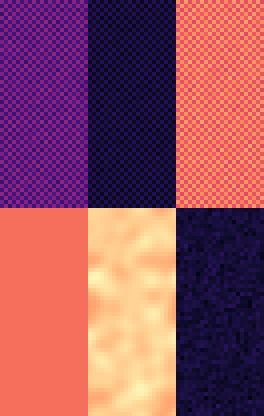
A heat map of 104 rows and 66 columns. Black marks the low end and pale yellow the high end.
It is made of 2 by 3 panels. Panel 1,1: low, checkered. Panel 1,2: very low, checkered, faint in contrast. Panel 1,3: high, checkered. Panel 2,1: high, flat. Panel 2,2: very high, blotchy, faint in contrast. Panel 2,3: very low, fine-grained, faint in contrast.
